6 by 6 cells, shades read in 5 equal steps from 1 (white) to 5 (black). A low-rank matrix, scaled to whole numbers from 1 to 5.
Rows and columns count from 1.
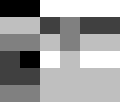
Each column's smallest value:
2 2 1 1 1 1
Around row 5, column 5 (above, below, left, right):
1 2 2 2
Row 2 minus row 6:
-1 -1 2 1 2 2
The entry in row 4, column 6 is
1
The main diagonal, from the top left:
5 2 2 2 2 2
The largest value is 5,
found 3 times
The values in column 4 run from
1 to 3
